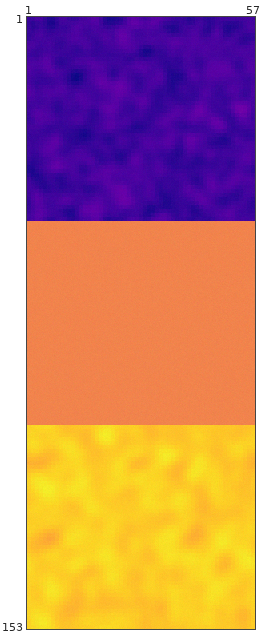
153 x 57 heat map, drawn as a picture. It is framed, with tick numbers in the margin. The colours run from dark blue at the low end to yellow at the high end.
It is made of 3 by 1 panels. Panel 1,1: very low, blotchy, faint in contrast. Panel 2,1: high, flat. Panel 3,1: very high, blotchy, faint in contrast.
